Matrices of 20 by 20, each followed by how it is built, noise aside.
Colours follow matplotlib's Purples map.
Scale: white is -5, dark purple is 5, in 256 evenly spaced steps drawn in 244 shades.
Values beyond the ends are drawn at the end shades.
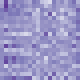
low rank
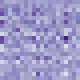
low rank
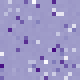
sparse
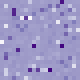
sparse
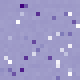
sparse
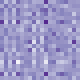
low rank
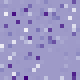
sparse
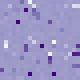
sparse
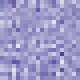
low rank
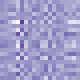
low rank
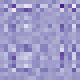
low rank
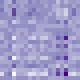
low rank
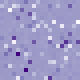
sparse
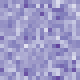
low rank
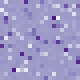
sparse
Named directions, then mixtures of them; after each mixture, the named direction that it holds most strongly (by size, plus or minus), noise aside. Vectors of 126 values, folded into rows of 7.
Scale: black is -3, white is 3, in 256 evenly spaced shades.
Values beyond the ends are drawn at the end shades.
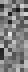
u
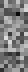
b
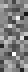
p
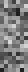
b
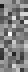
u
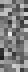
u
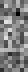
b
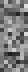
b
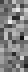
p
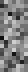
p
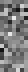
u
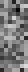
u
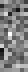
u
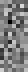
u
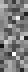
p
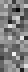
p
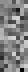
p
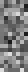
b
